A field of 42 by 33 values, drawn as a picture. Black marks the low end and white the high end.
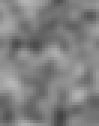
Histogram: bell-shaped. Slope: none. Grain: blotchy.
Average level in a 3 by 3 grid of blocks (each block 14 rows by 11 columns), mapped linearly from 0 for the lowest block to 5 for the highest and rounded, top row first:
5 0 2 / 4 3 5 / 3 0 3
